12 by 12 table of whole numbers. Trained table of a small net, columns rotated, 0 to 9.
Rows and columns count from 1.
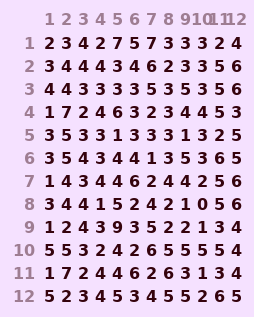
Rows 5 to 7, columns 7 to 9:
3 3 1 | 1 3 5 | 2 4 4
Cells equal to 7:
4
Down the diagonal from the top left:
2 4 3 4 1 4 2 2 2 5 3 5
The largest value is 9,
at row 9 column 5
